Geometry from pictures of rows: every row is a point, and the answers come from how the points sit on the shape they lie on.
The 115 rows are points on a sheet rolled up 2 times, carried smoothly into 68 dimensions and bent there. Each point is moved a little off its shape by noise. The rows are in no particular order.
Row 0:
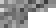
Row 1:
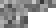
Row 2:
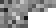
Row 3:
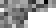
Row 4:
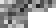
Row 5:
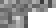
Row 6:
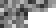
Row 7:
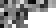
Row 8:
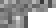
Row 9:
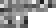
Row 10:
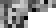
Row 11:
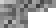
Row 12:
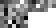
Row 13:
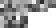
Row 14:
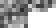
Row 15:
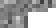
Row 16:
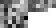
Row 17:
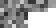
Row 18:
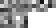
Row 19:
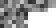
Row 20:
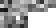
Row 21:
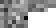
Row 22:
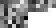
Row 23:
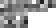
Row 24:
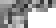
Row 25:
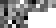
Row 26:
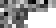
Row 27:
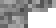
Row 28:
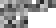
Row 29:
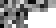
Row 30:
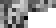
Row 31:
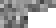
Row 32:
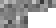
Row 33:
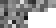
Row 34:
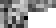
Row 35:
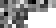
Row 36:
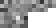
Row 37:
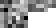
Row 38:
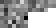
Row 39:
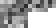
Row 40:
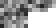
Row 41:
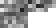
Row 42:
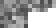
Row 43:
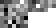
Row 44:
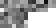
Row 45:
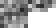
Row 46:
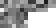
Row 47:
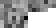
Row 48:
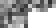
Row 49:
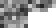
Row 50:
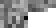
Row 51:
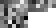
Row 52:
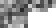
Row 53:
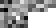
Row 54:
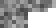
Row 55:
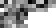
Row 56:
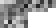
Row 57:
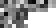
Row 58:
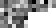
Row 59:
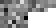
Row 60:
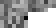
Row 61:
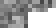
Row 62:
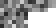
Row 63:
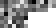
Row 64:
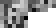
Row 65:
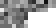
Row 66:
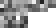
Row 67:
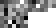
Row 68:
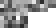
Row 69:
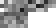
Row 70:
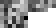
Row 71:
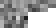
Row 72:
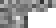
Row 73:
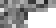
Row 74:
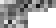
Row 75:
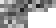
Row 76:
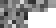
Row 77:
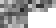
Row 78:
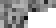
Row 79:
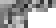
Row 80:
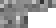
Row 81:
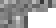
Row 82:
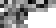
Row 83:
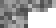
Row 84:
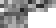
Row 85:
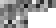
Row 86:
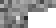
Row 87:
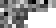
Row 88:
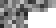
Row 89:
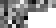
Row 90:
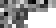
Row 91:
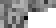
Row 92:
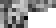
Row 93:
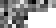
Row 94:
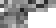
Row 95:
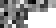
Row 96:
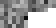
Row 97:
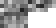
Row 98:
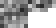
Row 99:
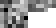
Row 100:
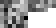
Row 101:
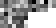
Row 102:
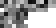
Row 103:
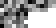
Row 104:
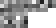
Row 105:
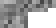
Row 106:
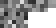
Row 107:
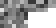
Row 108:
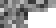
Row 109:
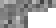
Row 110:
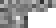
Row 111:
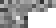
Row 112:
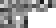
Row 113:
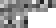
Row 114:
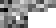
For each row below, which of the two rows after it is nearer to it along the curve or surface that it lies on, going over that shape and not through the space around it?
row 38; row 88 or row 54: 88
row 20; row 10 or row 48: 10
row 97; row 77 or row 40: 77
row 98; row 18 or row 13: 18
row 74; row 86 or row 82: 86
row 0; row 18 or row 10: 18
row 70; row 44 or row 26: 26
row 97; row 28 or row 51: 28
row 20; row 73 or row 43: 43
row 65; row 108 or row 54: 108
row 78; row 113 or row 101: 113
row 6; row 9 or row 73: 73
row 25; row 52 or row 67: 67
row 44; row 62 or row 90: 62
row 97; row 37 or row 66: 66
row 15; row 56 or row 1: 1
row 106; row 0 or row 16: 0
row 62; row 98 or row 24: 98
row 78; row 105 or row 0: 105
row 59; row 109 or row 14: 109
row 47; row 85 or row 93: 85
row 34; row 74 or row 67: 67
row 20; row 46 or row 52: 52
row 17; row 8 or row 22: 8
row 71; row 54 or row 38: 38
